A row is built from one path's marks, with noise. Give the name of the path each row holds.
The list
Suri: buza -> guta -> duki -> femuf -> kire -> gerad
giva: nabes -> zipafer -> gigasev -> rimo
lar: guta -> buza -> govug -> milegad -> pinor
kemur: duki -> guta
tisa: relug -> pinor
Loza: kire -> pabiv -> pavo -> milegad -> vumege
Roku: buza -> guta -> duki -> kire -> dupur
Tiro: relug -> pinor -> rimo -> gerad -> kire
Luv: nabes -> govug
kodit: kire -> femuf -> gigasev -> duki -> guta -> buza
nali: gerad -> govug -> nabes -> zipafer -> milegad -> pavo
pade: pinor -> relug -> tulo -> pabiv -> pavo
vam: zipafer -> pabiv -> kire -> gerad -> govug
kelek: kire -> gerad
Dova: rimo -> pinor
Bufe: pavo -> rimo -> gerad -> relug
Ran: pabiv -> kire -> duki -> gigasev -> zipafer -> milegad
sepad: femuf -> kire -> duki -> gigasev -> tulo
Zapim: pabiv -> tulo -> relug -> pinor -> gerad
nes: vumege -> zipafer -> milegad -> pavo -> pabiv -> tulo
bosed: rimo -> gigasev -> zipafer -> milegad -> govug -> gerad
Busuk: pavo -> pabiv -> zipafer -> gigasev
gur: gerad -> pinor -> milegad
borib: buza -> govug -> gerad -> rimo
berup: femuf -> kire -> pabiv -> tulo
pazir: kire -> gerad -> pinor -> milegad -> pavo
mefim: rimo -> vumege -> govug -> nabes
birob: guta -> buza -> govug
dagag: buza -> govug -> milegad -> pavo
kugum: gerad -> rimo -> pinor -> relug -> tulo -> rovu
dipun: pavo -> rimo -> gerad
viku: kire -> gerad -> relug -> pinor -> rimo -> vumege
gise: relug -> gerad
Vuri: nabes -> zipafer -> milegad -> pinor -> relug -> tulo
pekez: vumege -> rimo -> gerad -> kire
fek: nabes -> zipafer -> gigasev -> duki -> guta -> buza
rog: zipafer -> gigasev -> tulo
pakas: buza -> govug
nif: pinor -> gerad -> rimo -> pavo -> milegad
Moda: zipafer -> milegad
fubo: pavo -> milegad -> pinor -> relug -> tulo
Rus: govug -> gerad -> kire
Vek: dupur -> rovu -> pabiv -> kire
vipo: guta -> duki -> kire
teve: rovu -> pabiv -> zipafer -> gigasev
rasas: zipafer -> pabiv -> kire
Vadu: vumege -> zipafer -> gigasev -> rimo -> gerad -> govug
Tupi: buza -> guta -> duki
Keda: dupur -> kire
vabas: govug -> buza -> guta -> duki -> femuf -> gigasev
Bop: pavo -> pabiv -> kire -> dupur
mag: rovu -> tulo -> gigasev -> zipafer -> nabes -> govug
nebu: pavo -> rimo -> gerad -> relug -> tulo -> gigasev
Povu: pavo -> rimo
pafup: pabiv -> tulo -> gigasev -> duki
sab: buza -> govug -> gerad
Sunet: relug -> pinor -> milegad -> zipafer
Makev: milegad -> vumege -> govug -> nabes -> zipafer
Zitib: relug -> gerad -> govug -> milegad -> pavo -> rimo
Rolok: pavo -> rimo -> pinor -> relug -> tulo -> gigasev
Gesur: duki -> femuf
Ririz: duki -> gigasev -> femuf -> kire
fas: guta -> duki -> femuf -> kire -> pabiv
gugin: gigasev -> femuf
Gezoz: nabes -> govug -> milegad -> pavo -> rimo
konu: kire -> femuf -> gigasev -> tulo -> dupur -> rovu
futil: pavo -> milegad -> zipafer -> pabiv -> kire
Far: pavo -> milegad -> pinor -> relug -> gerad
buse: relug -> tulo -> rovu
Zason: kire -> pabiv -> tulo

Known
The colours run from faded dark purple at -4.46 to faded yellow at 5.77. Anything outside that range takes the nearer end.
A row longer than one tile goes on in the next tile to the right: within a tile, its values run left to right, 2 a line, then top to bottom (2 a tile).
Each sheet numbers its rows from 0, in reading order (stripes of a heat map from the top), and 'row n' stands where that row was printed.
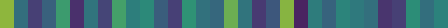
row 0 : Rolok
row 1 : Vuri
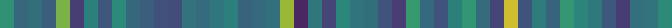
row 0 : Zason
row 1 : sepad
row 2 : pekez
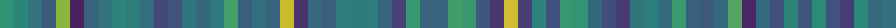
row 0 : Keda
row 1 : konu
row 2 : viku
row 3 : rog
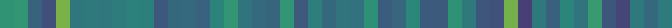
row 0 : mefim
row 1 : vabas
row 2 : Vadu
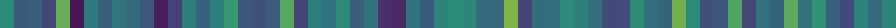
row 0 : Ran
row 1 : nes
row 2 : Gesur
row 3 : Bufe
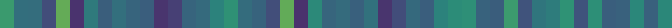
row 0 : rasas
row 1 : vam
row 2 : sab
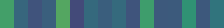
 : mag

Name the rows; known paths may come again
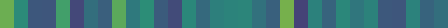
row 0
Bufe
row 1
Suri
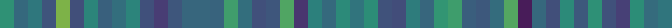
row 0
fas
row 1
bosed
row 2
rog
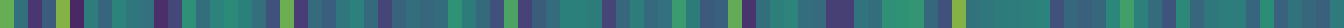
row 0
Vuri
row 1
vipo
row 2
kemur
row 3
Moda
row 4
mefim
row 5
birob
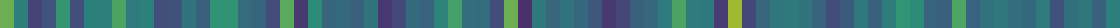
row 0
Zitib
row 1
vam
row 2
rasas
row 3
Vek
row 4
Luv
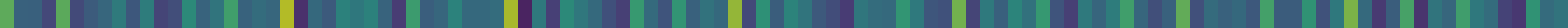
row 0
teve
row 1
konu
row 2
sepad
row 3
berup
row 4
Vadu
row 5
mag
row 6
fubo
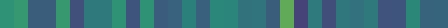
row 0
sab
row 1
kodit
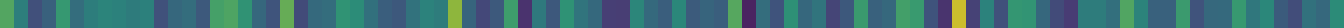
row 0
Gezoz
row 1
Dova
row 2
pade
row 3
pafup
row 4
viku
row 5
Povu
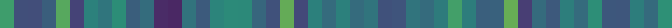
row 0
nes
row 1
Rus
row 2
giva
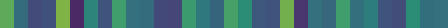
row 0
Zapim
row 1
gise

